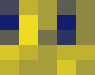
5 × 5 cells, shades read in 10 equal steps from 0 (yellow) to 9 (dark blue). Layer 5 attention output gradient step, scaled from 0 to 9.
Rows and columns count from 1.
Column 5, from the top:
4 4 4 2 3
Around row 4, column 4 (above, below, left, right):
8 1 3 2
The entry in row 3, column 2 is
0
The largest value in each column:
9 3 5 9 4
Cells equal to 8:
1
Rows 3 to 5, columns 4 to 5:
8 4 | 2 2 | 1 3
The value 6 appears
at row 1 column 4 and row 3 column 1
